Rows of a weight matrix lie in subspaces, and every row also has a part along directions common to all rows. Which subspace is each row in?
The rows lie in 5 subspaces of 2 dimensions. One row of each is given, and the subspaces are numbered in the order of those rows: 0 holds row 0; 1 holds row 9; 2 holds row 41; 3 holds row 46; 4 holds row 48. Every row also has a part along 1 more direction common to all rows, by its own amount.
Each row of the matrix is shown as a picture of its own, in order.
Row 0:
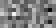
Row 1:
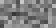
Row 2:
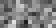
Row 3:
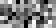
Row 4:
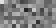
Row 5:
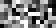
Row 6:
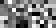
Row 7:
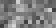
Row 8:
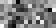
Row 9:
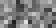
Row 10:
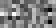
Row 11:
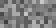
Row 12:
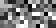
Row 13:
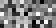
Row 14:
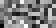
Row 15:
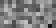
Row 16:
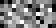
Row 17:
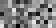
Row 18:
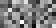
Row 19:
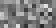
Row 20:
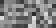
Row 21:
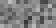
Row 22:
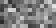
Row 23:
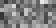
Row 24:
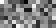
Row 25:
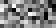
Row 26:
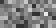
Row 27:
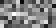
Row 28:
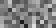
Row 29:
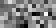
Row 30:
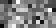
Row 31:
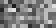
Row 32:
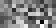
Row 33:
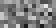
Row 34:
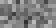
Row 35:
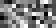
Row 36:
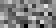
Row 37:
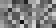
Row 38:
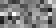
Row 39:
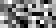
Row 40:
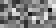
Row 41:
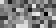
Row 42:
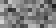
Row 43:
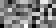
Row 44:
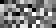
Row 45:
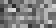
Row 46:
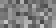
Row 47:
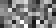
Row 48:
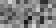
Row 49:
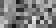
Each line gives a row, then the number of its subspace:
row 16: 1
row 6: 2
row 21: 4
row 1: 4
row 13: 3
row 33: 3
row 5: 0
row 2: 1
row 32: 4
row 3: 4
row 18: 2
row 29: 2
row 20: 1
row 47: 2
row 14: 4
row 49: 1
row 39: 3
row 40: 0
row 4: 2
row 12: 2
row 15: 1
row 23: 3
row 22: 0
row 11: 3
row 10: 0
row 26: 2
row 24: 2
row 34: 4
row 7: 1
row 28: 2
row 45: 0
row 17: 3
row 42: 0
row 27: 4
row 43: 4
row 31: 0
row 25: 0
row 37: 2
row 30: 1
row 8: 1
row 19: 3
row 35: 3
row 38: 0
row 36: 3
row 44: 2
